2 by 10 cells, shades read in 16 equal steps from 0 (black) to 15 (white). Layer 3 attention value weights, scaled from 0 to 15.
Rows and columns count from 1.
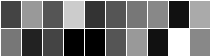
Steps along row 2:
down up down same up up down up down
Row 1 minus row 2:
-3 7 1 12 3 0 -2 7 -14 2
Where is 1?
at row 1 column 9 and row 2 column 8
